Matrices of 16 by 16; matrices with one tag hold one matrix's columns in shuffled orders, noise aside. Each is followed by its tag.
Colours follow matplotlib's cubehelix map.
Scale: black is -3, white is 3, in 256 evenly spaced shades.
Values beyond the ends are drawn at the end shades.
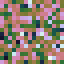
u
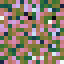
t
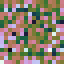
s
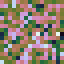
u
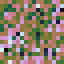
s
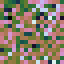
t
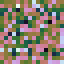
s
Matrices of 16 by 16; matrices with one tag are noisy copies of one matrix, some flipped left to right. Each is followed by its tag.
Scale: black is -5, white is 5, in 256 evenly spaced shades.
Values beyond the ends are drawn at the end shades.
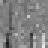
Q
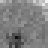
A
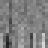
Q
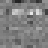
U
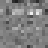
U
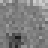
A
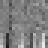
Q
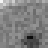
A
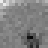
A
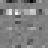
U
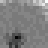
A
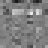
U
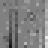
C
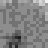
A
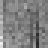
C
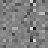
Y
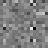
Y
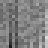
C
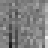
C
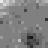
A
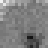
A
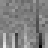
Q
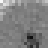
A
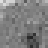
A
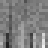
Q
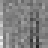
C
